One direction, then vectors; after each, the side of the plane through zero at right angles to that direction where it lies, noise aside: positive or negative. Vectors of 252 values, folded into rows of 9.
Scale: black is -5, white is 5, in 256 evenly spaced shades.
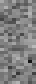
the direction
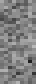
positive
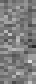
negative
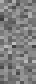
positive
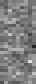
negative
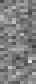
negative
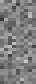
positive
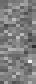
negative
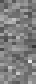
negative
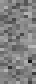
positive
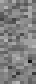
positive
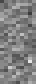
negative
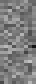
negative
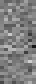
negative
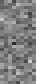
negative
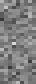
positive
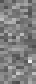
negative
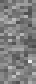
negative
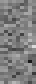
positive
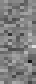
positive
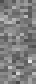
negative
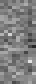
negative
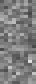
negative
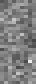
negative
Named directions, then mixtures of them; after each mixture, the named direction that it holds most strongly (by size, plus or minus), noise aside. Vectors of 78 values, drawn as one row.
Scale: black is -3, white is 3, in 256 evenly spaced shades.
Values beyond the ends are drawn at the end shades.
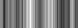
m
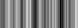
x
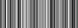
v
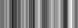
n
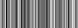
v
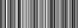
v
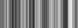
n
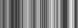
n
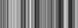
n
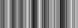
x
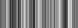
n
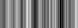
x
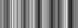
n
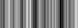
x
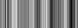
n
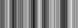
n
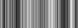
m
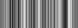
n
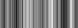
m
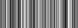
v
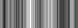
m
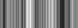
m
